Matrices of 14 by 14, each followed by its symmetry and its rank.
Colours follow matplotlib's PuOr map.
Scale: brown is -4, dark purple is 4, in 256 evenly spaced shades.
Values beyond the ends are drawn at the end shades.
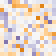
antisymmetric, full rank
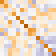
symmetric, full rank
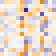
neither, rank three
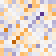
antisymmetric, full rank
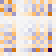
symmetric, rank two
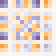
symmetric, rank two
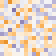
neither, full rank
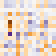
neither, rank three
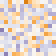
neither, full rank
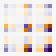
symmetric, rank one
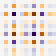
symmetric, rank one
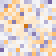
symmetric, full rank
